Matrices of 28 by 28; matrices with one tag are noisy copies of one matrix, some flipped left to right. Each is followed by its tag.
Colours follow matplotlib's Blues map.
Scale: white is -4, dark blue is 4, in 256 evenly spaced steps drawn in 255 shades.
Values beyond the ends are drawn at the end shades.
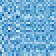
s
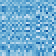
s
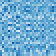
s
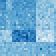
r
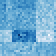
r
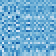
s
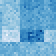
r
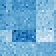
r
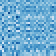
s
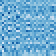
s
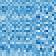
s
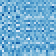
s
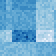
r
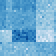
r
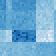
r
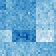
r
